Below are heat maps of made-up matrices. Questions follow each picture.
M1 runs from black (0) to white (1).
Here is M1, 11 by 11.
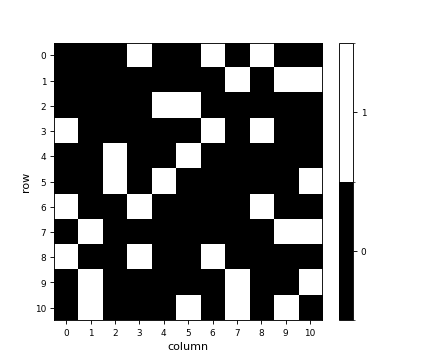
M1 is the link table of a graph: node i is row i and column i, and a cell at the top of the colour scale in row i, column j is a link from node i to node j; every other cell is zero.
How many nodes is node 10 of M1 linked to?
4
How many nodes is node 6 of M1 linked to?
3
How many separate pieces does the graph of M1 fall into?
2
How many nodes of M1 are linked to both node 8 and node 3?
2
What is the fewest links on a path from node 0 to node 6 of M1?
1
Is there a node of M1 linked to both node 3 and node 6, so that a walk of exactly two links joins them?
yes
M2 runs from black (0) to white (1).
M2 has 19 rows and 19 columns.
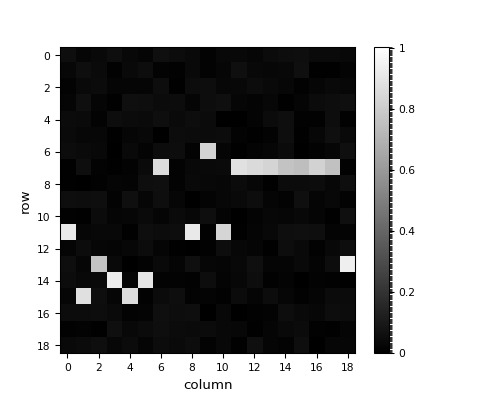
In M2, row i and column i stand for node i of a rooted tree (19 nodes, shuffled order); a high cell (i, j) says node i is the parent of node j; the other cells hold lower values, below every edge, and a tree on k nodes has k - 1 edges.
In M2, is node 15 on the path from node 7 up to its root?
no
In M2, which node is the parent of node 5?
14
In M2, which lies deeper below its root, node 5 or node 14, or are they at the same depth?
node 5
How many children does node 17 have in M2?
0
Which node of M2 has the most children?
7
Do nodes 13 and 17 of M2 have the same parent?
yes
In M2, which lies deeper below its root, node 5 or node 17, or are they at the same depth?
node 5
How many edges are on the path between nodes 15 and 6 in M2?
2
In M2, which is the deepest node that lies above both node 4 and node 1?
15
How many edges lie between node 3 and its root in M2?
2
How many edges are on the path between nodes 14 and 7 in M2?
1
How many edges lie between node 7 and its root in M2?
0
